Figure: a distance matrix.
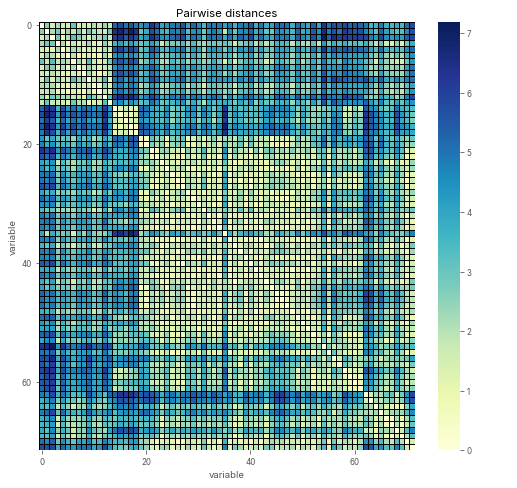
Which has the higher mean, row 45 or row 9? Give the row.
9
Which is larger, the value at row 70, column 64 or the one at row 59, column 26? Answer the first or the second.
the first
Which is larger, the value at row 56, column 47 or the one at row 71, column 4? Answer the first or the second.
the second
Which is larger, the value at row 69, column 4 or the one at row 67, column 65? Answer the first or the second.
the first
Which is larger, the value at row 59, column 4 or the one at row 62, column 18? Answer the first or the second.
the second
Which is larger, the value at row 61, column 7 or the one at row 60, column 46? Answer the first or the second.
the first
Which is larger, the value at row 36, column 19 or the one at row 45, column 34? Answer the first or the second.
the first
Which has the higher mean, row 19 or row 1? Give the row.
1
